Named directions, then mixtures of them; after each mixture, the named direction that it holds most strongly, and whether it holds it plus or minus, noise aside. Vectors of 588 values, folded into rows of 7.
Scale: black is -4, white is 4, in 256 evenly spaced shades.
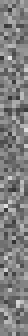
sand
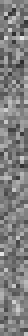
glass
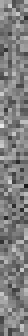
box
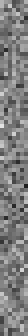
box, plus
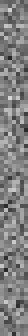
sand, minus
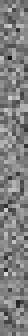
sand, minus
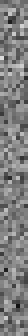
glass, minus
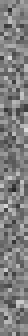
sand, plus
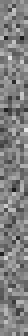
sand, plus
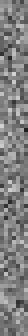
sand, minus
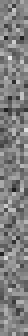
sand, plus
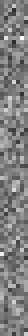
glass, plus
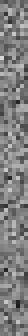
sand, minus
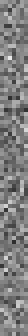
sand, plus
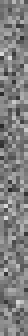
sand, plus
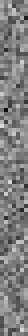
box, plus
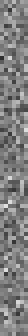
sand, plus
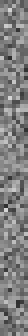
sand, minus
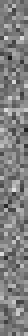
sand, minus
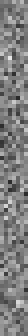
sand, plus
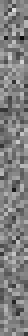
glass, minus
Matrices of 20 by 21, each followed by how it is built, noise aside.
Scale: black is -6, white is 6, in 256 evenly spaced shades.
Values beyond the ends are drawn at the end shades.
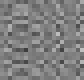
low rank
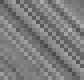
Toeplitz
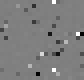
sparse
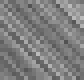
Toeplitz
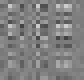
low rank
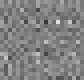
low rank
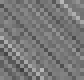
Toeplitz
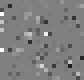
sparse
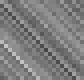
Toeplitz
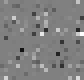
sparse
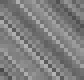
Toeplitz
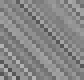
Toeplitz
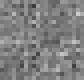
low rank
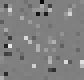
sparse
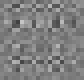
low rank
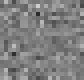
low rank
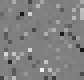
sparse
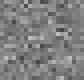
low rank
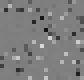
sparse
